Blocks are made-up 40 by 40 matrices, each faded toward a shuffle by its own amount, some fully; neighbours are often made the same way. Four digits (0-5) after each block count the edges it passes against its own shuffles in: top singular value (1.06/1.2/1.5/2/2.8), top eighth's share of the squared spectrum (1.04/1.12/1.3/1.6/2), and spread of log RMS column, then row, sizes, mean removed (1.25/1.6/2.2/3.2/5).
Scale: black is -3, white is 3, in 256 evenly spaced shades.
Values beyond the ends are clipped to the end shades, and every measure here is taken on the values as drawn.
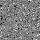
2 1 1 0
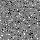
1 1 0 0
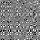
4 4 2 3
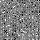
3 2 1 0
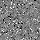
0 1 0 0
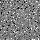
0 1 0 0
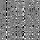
4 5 3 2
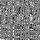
3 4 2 1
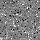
1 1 0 0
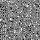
3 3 1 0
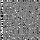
4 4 2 0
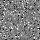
0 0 0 0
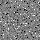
1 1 0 0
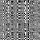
4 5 4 2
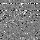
2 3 0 2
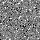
0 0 0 1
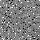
3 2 0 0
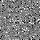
3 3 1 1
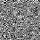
3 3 1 2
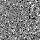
2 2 1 0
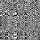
4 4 3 2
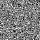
2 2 0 0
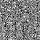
2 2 0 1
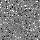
0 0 0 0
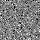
0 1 0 0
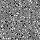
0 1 0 0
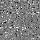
2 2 0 1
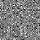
3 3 1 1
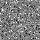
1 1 0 0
